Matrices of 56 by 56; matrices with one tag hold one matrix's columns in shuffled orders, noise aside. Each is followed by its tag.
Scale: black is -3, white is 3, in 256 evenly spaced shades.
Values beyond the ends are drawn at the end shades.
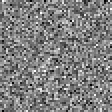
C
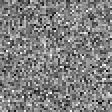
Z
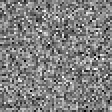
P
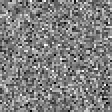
C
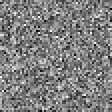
P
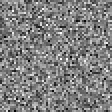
P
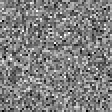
P
